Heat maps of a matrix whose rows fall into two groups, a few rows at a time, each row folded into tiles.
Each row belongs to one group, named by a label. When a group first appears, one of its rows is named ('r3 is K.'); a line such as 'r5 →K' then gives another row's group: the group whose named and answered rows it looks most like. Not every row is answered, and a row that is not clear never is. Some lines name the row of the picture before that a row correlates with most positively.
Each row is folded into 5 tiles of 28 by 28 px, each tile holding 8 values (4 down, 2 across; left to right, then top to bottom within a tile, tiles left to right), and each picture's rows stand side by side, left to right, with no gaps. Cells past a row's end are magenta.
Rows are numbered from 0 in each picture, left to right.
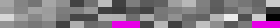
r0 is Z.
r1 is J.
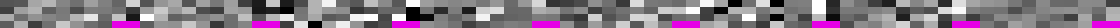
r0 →J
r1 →Z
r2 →J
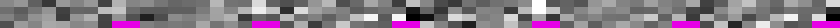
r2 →J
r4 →J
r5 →J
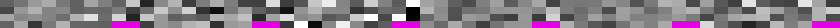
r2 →J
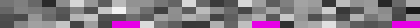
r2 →Z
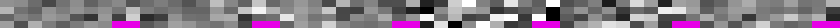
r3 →J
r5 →J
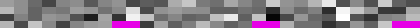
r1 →J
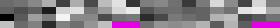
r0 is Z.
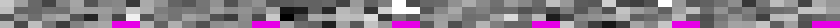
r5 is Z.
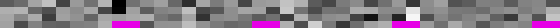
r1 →Z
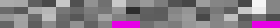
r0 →Z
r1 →Z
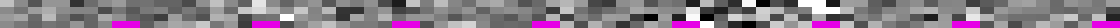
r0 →Z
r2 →Z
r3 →Z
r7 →J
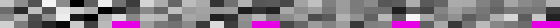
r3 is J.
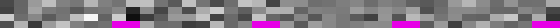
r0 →J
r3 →J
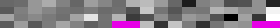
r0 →J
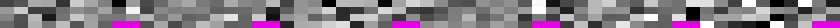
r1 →J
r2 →Z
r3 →Z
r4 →J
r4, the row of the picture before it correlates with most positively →0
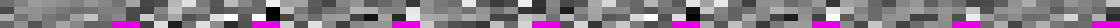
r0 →J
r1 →J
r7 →J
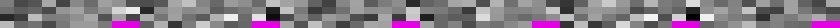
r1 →J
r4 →J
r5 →Z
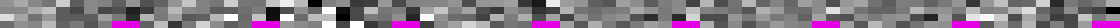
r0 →Z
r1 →J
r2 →Z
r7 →Z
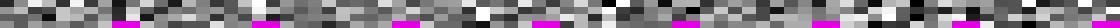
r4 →Z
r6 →Z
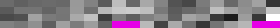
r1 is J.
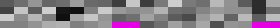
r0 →Z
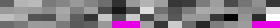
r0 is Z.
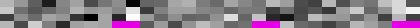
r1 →J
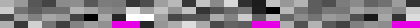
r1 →Z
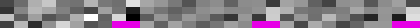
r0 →J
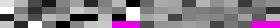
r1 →Z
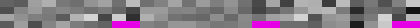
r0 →J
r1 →Z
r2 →Z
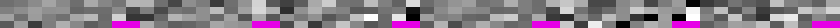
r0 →J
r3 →J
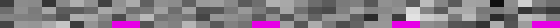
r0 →Z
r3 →Z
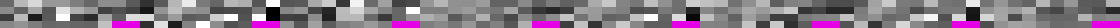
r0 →Z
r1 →J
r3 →Z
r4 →J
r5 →Z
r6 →J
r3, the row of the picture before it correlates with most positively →3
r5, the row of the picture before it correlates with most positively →3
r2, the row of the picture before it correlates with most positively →2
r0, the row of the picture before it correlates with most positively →2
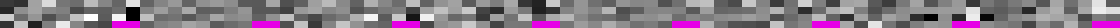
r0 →J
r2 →J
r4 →Z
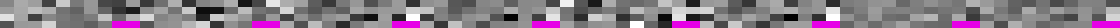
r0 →Z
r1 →Z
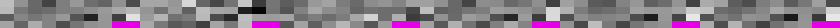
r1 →Z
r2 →J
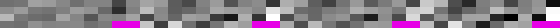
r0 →Z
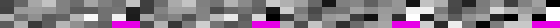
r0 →J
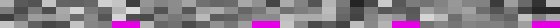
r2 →Z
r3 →Z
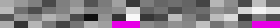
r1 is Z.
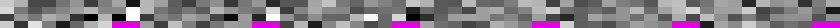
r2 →J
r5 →Z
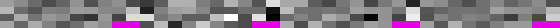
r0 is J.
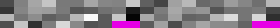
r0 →J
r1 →J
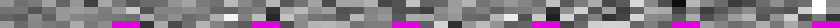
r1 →J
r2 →Z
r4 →Z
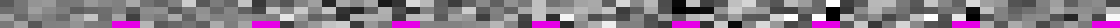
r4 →Z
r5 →J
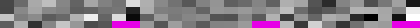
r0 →J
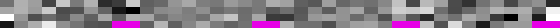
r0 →Z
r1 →J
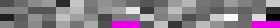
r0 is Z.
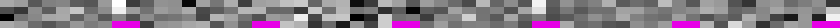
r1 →Z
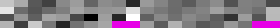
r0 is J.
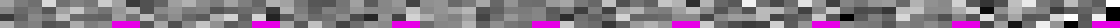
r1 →J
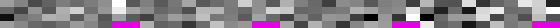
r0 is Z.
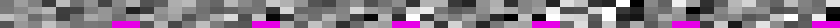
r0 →Z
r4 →Z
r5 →J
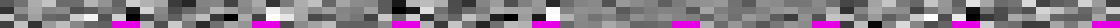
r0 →J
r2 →Z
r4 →Z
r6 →J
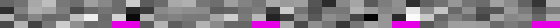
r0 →J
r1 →J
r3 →Z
